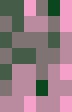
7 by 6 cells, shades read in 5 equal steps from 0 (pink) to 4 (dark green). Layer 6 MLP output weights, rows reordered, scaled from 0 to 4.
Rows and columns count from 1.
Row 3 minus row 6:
1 1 1 -2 2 0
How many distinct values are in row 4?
3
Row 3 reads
3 2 2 2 3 1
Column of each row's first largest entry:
5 2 1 2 1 4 1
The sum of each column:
16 14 8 14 14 3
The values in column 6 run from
0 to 1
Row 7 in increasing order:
0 0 1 1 1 1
